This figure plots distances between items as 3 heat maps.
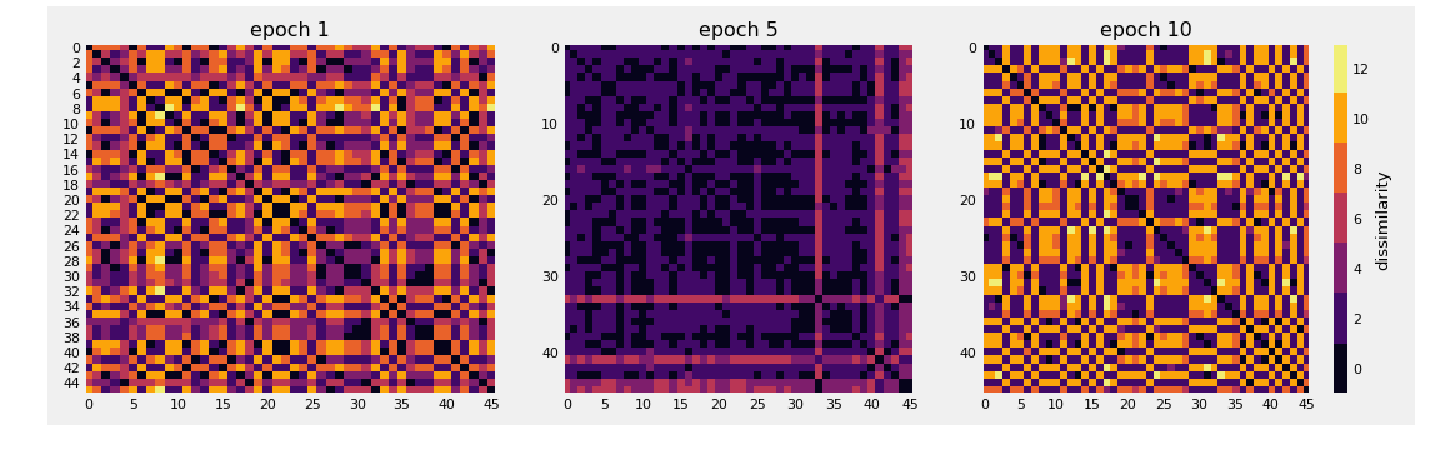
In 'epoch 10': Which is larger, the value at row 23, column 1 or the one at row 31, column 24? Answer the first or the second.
the second
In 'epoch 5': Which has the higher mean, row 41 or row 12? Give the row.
41
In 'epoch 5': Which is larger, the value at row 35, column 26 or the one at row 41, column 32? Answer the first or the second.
the second
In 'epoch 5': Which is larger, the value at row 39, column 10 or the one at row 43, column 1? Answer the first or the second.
the second
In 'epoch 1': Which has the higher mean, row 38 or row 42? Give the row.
42
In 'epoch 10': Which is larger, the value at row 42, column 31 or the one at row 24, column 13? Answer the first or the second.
the first
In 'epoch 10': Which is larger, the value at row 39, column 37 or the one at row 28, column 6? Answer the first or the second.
the first
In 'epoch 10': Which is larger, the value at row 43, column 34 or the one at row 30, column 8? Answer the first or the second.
the first
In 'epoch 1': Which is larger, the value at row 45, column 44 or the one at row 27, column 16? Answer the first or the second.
the first
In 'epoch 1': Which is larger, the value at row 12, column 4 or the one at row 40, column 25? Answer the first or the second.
the first
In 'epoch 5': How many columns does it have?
46
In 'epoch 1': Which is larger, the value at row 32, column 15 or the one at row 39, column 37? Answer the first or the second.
the first
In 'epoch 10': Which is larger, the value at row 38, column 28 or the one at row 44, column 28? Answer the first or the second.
the first
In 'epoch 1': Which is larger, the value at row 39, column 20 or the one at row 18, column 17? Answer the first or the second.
the first
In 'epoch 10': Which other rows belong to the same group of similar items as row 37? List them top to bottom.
0, 1, 2, 4, 5, 7, 11, 14, 16, 19, 20, 21, 22, 24, 25, 26, 27, 28, 33, 34, 35, 40, 42, 44
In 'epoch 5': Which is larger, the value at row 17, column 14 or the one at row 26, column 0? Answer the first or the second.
the first
